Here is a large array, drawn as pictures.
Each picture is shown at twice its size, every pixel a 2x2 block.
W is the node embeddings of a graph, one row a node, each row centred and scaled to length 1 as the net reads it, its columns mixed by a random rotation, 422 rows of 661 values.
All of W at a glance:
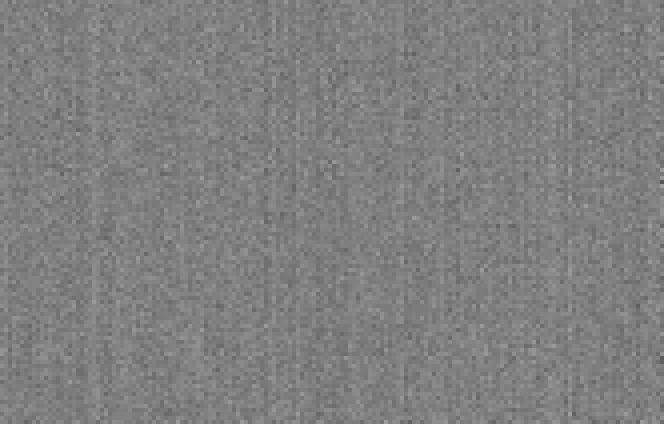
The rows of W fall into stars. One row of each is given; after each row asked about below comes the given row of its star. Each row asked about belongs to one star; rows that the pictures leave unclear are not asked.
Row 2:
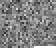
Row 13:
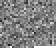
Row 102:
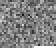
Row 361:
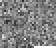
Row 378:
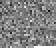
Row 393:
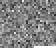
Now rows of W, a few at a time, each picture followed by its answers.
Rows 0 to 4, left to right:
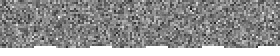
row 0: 2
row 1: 102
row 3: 13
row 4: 2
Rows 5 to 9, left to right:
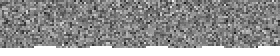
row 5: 361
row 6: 378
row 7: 393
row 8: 393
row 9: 13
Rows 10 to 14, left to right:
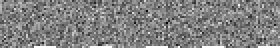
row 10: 13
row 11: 2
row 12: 378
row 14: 361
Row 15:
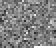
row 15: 13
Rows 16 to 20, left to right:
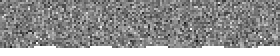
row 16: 102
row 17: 2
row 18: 13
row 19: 393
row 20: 378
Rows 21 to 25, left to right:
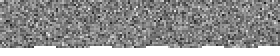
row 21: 361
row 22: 393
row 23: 378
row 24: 378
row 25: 13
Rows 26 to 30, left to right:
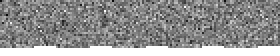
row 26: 378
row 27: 361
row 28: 378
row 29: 13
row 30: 378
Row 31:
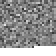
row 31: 13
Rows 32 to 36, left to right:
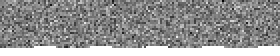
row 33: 102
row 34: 378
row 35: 393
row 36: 2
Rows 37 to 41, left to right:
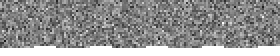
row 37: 2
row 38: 378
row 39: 361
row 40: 361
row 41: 378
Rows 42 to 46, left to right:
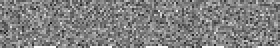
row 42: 2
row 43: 393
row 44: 393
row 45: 361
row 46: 378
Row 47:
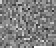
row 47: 13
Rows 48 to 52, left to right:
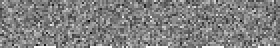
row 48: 393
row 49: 13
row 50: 378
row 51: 393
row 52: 13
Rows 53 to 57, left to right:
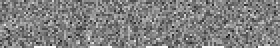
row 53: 13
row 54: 2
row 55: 2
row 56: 13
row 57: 13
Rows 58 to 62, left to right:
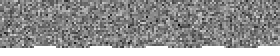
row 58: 102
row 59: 393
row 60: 102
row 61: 361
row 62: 361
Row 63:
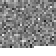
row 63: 102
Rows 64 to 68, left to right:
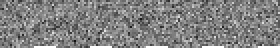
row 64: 2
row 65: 361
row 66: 393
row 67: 378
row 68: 378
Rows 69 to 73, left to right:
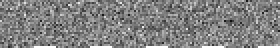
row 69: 2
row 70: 102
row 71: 2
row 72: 102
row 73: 361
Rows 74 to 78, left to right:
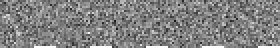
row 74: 2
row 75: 361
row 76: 13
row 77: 361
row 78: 361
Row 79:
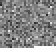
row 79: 102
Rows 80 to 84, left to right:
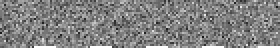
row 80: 13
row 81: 378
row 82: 102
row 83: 378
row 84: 2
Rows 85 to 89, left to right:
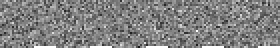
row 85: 102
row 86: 13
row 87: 393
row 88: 393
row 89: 13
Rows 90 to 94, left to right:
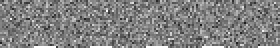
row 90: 393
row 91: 393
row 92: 13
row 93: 361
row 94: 393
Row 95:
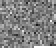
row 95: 13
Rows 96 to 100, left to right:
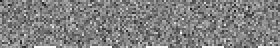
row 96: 378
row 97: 13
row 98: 13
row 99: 13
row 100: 361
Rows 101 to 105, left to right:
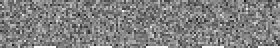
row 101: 393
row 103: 393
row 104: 393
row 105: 102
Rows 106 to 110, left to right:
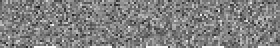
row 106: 393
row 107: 2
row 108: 13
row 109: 378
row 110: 2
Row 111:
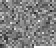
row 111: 13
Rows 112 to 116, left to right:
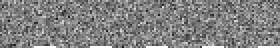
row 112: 102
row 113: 378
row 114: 102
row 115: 13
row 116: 2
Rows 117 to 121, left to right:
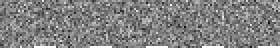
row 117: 13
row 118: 378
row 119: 2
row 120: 361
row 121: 393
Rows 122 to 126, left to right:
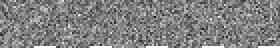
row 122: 2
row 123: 393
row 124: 378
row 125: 2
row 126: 378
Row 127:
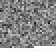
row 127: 102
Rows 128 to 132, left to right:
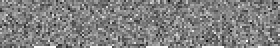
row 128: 102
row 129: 102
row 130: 393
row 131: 378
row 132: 2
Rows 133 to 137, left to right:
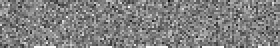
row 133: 361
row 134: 378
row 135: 2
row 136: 378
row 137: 13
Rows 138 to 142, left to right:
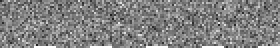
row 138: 378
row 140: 13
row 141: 361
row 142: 361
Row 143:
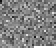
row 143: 378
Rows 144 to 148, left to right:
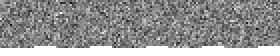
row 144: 361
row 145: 361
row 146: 2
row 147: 378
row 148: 2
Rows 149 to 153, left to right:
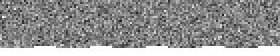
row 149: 378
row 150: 13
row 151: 361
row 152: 378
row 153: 361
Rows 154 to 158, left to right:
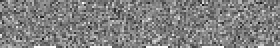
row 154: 378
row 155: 102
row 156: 2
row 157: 393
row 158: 102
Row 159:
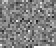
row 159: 393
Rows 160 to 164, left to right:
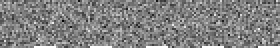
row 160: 13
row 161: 361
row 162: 102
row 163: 13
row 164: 13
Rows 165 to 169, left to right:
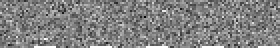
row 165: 2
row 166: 2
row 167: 2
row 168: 102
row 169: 102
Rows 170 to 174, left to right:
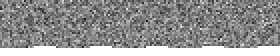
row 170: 393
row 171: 393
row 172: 378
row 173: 393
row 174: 378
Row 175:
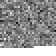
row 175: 393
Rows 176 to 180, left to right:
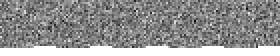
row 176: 2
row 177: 361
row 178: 2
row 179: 378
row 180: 13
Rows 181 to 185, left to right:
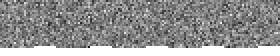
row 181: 2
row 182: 361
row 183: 13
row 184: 13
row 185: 102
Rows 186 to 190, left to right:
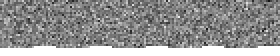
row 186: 393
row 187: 378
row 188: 393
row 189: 13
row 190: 102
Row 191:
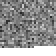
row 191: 361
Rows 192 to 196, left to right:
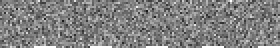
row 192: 13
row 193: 361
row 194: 378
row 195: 393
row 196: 393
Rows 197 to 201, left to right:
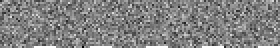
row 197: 378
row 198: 393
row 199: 102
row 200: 102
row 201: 13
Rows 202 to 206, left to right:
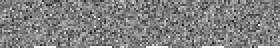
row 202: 102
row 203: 378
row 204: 13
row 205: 2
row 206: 361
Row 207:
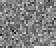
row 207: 102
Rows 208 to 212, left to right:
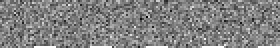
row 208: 378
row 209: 361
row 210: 393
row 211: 2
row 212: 393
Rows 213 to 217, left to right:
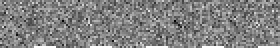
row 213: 13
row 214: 361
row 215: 378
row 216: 361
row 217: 361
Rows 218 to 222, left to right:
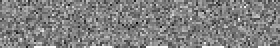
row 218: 393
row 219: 2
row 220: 361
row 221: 102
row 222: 13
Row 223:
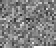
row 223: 393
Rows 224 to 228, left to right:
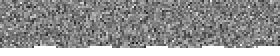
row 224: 13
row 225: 2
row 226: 13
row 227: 13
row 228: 378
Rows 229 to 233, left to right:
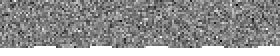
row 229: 393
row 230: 13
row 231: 102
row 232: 361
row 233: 393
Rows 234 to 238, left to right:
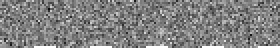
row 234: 2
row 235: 13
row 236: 361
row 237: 361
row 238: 2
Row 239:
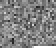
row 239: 393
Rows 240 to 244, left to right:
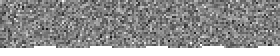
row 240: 13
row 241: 378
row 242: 393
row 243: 102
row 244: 102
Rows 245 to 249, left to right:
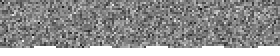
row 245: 2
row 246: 102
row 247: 13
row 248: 2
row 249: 2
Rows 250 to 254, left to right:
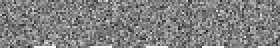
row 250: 361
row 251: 378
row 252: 361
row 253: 361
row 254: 2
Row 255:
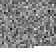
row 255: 378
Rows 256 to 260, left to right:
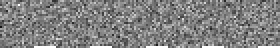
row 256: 102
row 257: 393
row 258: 393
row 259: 13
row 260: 378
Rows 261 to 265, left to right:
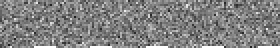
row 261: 13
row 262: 13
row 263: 393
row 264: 102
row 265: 393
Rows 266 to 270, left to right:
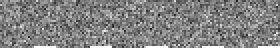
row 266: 393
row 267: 361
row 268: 102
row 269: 378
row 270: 378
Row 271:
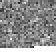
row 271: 102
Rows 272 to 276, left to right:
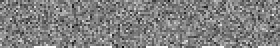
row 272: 393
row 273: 361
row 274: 102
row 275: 378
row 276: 393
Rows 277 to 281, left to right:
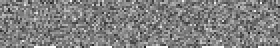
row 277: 2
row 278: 393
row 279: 13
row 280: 393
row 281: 13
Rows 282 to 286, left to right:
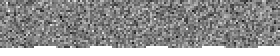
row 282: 393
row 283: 361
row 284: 378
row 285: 13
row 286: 2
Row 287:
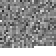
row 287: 2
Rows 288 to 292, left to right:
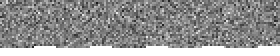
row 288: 393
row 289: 13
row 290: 361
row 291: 378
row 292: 361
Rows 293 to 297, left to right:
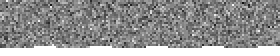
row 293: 102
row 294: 378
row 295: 393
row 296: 378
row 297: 361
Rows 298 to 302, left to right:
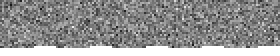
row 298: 393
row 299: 13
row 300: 13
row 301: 102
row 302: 378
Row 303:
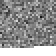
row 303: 378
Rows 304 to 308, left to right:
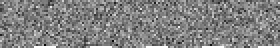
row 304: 102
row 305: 393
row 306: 2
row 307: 2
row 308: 378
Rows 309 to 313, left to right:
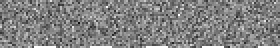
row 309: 378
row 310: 2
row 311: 2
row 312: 378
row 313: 13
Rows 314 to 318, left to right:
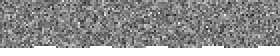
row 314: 102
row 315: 393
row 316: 378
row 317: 13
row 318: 102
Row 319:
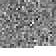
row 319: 361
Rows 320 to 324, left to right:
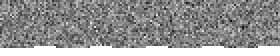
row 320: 361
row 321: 13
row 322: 2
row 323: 393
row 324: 361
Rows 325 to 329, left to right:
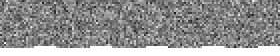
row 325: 2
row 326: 2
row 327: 2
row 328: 393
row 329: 102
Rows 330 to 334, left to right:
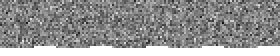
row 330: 2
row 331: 393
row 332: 361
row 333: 2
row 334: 2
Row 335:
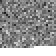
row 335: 378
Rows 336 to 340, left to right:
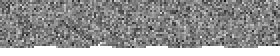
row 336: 2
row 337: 361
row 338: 2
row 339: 2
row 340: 378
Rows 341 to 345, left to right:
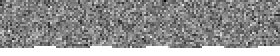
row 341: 102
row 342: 361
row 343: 361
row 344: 361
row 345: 102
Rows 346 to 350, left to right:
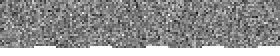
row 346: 378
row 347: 102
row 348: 361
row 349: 361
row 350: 2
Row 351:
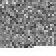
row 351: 393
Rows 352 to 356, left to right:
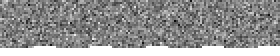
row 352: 393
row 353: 102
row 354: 361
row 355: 361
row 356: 13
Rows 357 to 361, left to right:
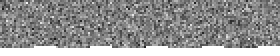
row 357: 2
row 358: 13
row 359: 13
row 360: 378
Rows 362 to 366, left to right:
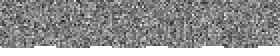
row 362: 2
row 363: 361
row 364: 378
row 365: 2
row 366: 361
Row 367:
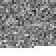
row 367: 378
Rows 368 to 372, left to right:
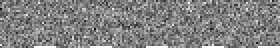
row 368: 393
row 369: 2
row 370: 361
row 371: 13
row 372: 102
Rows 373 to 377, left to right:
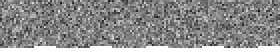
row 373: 13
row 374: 361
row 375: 378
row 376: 2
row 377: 102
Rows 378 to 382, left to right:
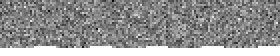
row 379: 102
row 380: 378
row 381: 2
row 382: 13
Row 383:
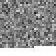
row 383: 378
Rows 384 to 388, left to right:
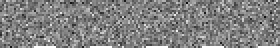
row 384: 102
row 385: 393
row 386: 378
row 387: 102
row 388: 393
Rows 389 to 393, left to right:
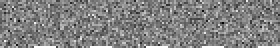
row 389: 13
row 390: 378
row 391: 361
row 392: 393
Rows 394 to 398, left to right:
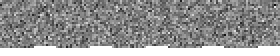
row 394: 361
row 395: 102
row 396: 2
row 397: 393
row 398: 102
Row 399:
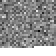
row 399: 378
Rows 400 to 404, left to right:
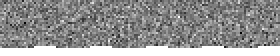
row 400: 361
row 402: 2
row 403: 378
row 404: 393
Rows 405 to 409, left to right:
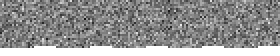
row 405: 361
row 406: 393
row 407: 2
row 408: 378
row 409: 13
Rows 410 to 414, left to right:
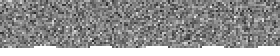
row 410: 13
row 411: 2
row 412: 378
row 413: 378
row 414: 2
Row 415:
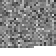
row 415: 393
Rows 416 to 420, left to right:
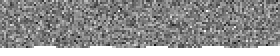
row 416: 393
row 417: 13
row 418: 378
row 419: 102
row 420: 2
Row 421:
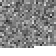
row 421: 361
